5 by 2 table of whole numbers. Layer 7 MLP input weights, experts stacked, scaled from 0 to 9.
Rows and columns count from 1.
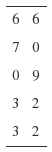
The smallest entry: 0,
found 2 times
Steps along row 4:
down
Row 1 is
6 6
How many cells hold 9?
1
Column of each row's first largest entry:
1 1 2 1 1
